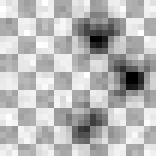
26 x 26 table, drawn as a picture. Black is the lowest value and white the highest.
The middle right is the ninth with the lowest average. On average the colour sits 70% of the way up the scale. There are three dips.
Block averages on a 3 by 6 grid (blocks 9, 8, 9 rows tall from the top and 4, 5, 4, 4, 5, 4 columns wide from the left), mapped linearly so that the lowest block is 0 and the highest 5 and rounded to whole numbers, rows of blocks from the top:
554025 | 455401 | 553145
